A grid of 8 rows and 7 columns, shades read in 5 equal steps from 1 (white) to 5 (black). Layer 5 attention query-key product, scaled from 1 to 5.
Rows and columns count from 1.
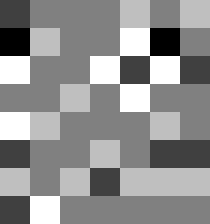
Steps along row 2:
down up same down up down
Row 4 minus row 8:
-1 2 -1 0 -2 0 0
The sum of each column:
24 20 22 22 19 23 24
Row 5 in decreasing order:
3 3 3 3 2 2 1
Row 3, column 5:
4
